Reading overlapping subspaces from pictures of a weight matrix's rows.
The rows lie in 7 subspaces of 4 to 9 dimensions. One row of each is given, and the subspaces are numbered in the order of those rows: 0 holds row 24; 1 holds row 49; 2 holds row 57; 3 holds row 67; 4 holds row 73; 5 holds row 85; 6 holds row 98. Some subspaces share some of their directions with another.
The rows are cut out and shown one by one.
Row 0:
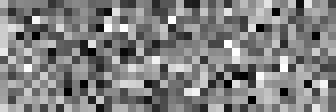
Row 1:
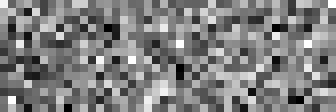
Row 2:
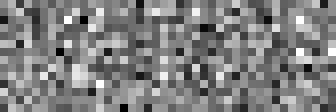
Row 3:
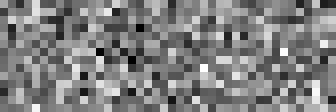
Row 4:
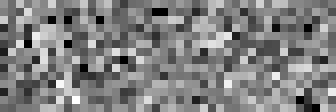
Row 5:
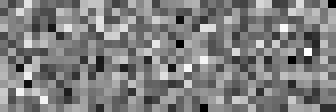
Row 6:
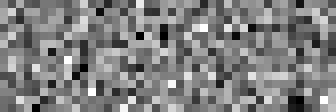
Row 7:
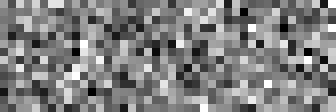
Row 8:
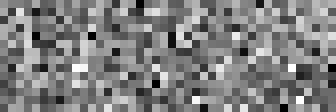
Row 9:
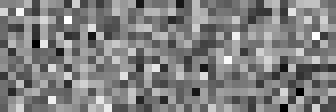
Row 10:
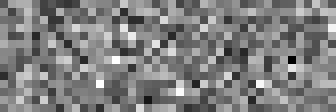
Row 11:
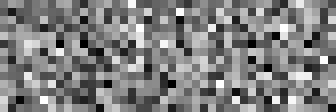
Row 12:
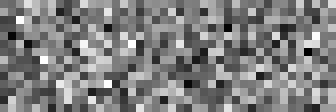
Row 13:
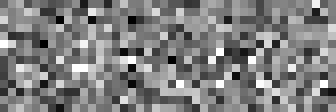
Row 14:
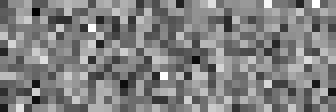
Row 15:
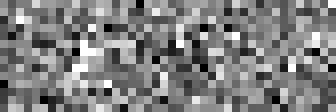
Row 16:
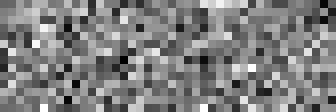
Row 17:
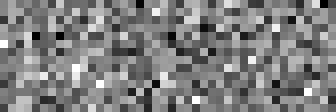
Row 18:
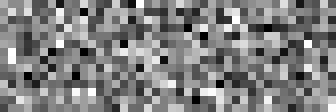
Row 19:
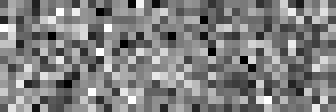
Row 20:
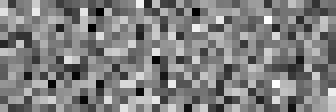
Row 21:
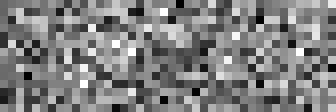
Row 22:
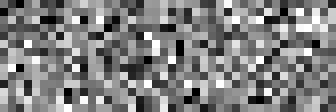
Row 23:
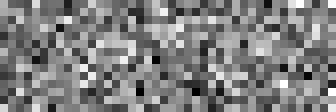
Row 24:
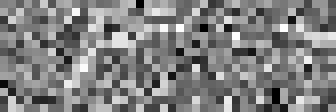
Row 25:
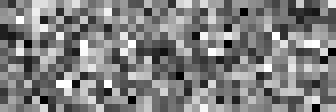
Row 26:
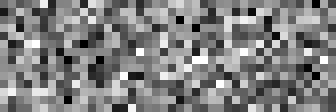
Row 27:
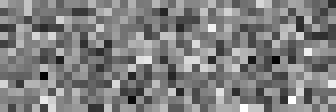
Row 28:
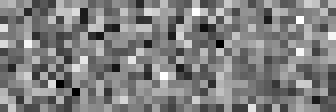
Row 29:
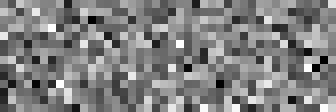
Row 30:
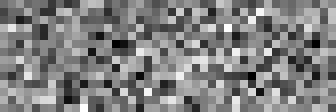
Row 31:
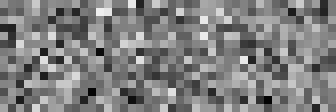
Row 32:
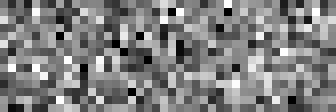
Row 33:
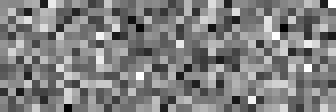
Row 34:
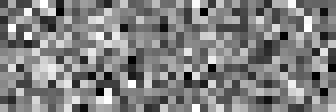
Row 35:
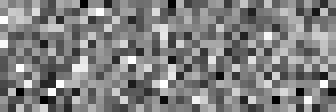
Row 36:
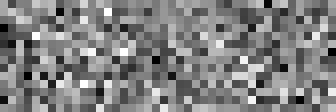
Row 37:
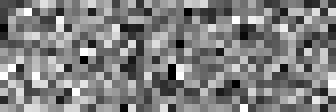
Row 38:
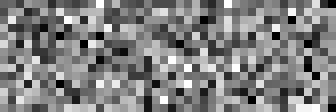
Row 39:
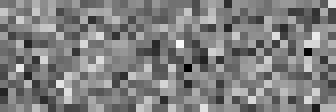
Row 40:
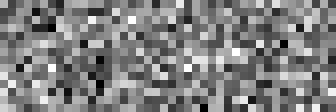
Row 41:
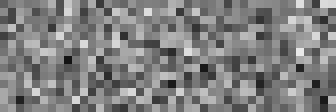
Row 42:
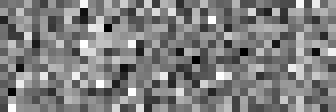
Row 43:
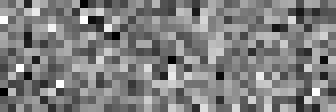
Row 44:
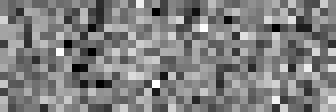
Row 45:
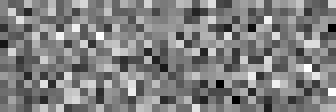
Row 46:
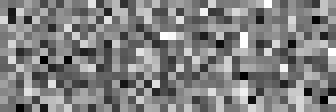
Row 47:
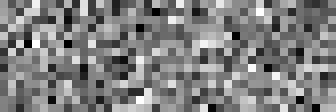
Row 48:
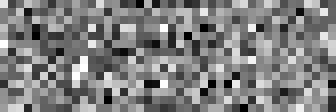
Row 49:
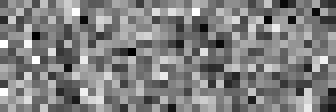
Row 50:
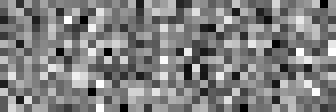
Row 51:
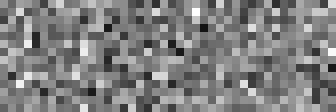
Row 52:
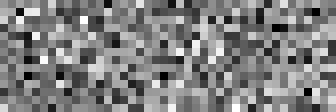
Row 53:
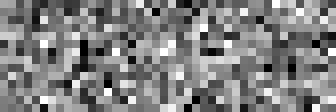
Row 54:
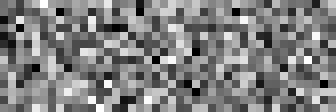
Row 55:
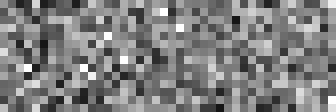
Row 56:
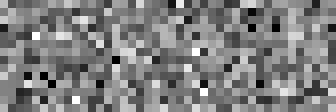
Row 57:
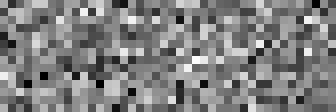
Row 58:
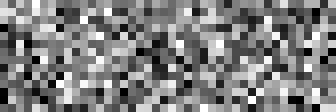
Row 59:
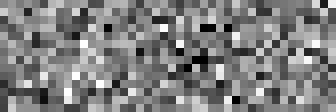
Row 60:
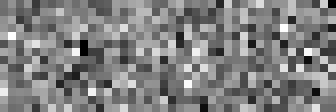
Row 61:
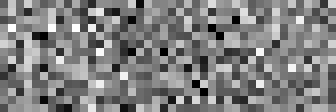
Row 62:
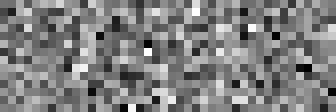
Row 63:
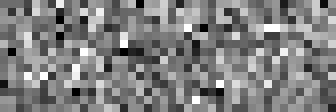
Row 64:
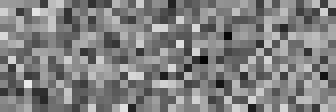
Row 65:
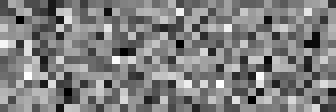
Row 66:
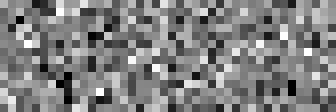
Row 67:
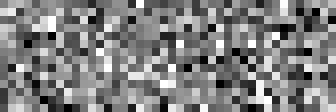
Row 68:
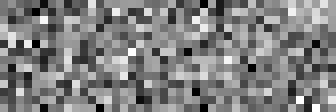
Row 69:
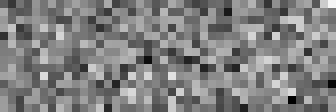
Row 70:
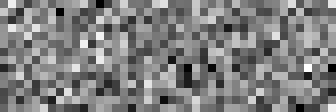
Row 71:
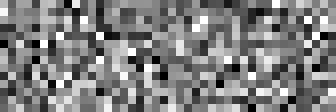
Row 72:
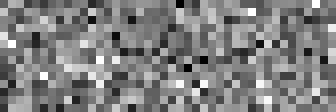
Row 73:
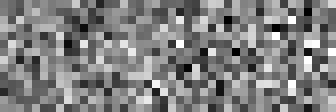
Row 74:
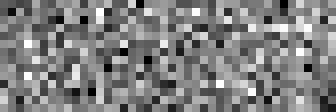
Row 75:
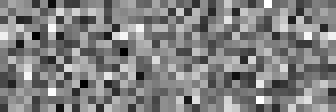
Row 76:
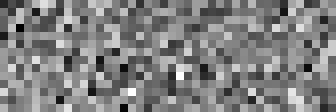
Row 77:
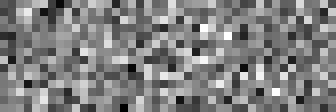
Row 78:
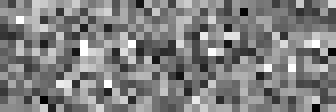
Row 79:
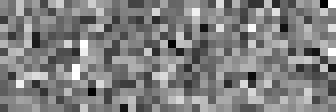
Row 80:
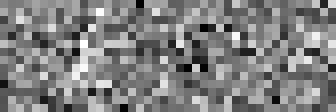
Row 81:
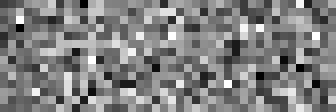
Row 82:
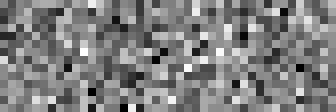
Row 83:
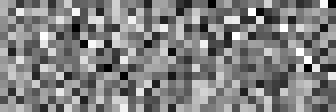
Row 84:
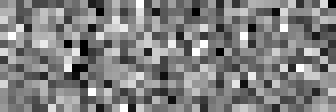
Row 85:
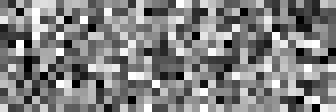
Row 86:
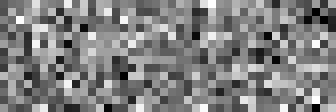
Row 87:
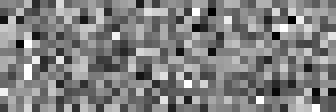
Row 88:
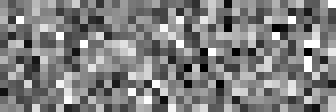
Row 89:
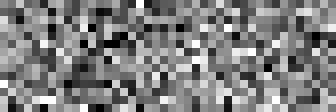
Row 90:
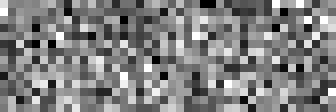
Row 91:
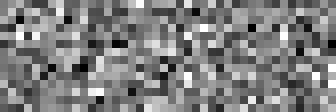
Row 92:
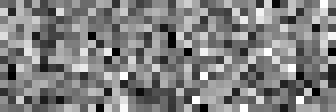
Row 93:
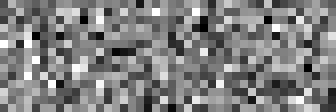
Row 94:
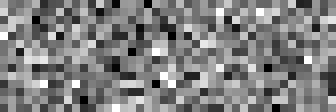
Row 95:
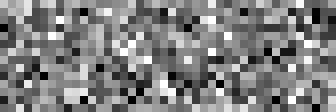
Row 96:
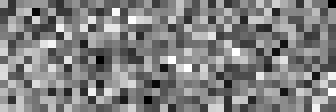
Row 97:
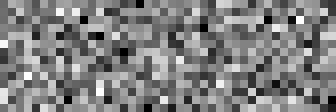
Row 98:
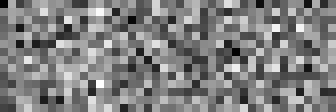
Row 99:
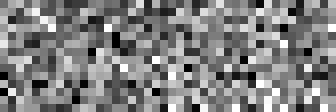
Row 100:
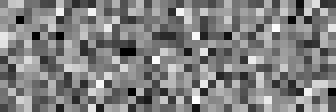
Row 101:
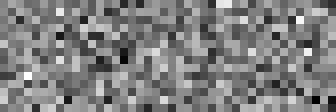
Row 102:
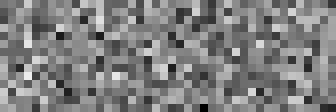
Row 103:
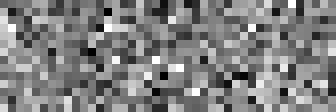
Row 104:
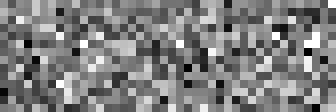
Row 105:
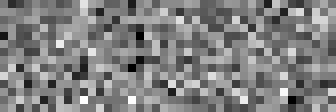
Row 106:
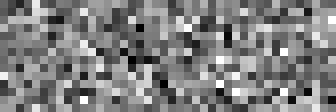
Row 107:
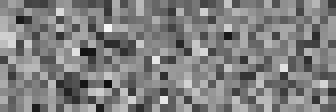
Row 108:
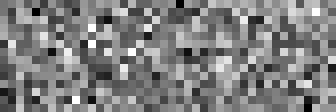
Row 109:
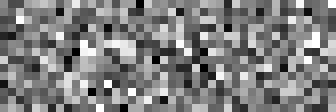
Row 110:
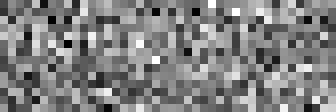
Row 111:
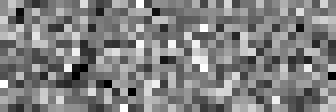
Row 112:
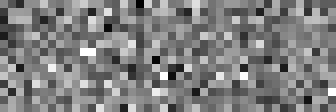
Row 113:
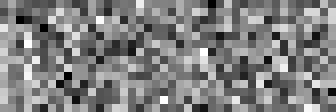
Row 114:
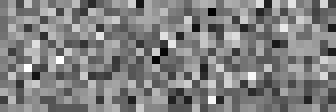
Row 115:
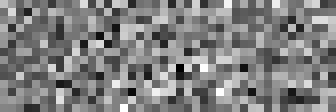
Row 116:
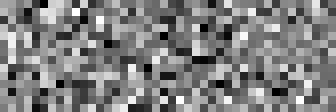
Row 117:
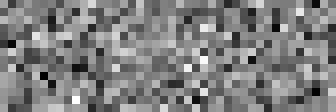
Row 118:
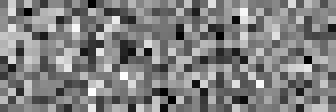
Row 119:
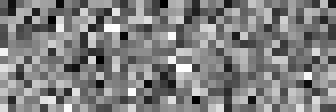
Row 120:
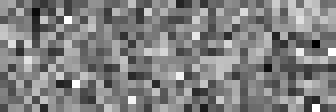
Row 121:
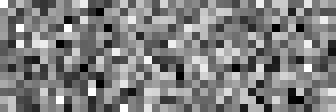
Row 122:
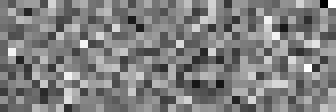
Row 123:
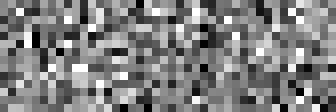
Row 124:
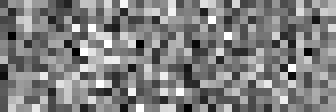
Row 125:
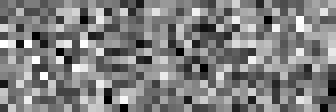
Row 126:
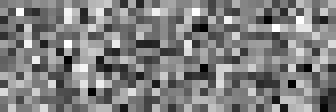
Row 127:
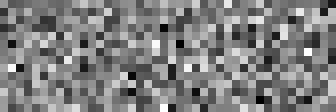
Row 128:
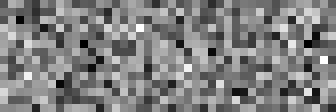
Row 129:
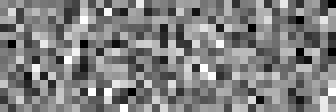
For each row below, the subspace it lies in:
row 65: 2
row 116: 2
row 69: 3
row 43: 2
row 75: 0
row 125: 3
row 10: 2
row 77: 2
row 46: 3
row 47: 1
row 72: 2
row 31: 3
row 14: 1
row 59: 2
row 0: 6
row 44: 4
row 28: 6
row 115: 6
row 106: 3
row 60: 0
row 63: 3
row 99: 0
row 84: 0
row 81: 6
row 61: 0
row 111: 6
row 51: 0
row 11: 3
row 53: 5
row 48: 6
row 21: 1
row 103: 6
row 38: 6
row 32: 3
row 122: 0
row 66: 6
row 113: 1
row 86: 1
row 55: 1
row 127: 3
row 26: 2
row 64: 2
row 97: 1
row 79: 0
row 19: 3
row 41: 6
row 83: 0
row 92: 5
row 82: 0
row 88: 4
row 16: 1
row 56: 2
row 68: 1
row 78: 5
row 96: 6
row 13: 2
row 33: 0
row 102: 2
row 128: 3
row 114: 0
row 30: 0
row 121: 6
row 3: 3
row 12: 2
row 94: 1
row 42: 2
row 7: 0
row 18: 3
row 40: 6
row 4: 1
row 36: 4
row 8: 5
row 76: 6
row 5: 2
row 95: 3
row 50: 5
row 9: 1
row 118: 0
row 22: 3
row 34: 6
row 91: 6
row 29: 0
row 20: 1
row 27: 3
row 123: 1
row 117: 2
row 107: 2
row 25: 5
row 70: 6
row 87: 0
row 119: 6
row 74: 3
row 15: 5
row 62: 0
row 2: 5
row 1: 6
